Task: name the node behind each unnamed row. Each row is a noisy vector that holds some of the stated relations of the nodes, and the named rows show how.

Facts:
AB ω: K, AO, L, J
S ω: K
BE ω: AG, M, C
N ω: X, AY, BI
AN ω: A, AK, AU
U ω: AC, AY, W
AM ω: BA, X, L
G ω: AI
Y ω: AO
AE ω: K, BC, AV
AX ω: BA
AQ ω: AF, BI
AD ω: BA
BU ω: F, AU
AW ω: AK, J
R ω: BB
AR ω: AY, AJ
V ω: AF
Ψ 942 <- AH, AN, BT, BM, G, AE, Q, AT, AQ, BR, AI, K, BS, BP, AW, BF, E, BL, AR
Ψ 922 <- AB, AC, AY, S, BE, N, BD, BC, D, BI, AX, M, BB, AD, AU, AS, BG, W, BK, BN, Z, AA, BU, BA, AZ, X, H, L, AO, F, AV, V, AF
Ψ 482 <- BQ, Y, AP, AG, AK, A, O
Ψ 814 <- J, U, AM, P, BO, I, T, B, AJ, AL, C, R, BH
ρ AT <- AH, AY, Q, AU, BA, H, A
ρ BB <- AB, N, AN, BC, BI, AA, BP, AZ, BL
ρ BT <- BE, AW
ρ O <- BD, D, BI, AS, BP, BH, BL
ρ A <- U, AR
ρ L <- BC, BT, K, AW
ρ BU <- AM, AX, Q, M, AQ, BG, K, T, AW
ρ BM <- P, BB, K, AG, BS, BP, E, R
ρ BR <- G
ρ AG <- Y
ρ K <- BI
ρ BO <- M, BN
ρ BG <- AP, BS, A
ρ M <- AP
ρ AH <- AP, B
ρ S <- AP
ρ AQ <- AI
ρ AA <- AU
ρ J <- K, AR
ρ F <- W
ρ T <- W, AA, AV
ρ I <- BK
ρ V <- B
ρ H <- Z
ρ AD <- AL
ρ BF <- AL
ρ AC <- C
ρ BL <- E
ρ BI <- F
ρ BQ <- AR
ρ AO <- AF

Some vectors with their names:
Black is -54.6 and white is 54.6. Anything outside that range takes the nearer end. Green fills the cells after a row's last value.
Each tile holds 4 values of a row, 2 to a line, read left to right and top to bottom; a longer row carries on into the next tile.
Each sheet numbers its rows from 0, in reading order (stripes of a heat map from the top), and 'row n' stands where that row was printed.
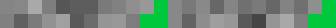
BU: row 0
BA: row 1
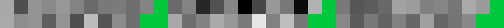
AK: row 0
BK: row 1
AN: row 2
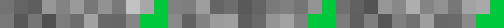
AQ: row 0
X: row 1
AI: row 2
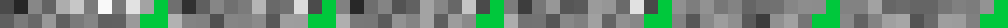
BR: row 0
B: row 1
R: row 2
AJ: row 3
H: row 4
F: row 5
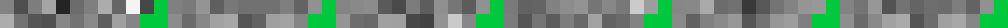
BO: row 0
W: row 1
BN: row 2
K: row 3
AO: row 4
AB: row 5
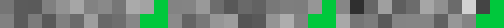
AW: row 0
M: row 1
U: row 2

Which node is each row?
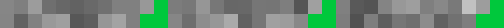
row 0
BG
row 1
BE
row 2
AR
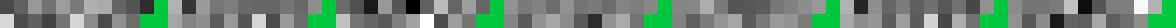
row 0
C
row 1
AG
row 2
I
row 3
Z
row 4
L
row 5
Y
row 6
BF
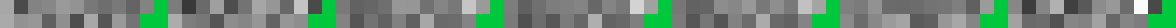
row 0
AP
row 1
AM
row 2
BL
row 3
BM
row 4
BT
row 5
AX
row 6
J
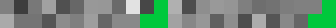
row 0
T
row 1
A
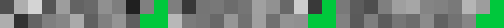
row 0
AC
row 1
BH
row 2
Q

